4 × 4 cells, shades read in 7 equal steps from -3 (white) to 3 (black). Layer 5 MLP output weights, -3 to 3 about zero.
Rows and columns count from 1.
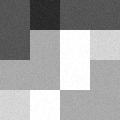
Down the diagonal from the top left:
1 -1 -3 -1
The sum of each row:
5 -5 -6 -7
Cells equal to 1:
4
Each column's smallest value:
-2 -3 -3 -2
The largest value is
2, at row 1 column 2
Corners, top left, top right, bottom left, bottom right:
1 1 -2 -1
